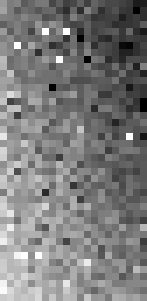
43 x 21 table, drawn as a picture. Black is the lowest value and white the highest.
Mirror symmetry: none. Ninth with the highest average: bottom left. Stripes: none. Slope: up to the bottom left.
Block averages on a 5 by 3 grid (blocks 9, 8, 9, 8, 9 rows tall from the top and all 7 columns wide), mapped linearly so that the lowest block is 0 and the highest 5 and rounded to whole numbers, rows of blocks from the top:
310
321
431
432
543
